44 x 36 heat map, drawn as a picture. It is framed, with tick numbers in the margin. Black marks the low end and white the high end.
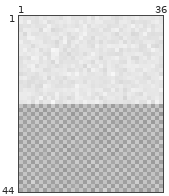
The table splits into 2 rows of 1 panel. Panel 1,1: very high, fine-grained, faint in contrast. Panel 2,1: high, checkered.
